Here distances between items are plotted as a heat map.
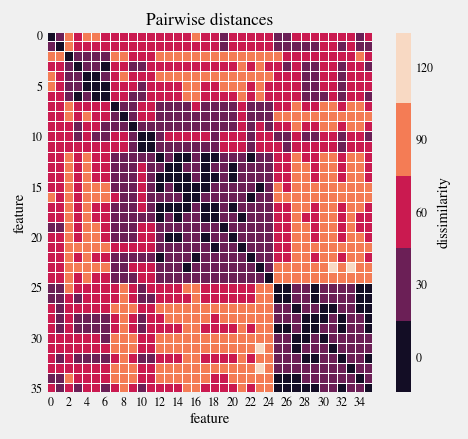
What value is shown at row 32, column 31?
30
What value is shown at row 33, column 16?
90
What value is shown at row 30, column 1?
60
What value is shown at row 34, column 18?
60
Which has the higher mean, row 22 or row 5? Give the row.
5
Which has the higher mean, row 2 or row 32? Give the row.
2
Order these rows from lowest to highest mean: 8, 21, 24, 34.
24, 8, 34, 21
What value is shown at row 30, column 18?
90
